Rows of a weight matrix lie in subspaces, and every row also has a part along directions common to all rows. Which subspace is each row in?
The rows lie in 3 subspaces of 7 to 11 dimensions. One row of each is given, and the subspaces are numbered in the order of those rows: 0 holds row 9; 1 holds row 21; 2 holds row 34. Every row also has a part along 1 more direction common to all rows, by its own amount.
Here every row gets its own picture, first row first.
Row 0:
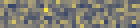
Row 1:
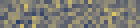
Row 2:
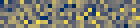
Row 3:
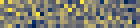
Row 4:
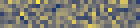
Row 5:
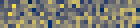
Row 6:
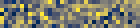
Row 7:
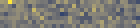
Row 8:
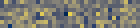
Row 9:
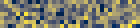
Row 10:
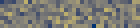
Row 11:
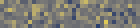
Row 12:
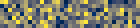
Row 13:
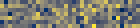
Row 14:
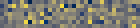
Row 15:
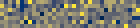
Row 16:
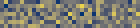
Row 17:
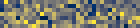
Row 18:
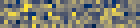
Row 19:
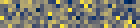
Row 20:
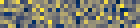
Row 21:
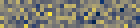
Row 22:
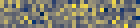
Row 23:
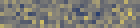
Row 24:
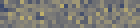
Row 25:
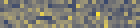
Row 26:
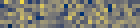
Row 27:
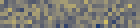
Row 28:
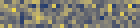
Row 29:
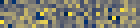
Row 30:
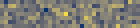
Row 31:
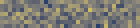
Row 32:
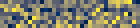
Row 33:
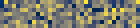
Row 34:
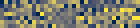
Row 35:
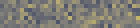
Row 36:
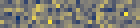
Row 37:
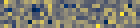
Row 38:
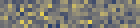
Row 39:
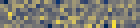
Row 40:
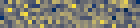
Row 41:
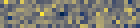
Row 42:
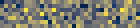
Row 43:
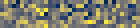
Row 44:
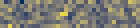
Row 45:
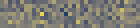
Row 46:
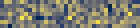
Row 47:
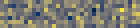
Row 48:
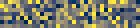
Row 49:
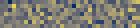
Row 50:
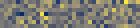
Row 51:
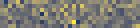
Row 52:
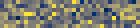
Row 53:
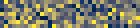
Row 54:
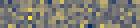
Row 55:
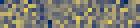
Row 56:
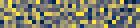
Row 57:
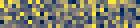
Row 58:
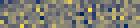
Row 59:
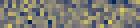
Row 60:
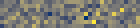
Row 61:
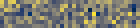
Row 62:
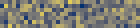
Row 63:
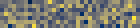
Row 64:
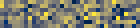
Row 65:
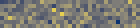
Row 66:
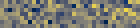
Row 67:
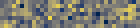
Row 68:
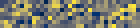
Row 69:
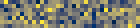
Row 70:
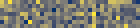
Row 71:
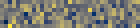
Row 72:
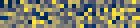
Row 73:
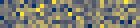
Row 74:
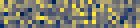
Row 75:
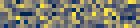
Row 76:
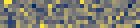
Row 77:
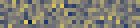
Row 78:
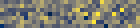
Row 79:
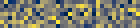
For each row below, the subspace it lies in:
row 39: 0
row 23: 1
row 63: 0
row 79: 2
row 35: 2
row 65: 2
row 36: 0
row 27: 0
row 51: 0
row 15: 2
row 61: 1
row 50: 1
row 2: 1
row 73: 0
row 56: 1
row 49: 2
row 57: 0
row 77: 2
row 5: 0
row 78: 1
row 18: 1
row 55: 0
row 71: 2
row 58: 0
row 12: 0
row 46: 2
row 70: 0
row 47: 2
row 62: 2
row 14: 2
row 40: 0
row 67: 1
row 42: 2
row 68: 1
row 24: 2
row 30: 2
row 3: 0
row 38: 1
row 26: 2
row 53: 1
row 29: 2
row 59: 0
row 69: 0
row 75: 1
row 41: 2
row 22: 2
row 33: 0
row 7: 2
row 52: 1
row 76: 0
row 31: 0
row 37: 0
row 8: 2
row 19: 0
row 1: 1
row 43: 1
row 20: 0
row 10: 0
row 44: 2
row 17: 1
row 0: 2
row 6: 1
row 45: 0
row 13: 2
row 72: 1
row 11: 0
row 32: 0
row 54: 0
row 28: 2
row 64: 1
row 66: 0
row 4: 0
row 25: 1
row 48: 0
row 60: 1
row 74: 1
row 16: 2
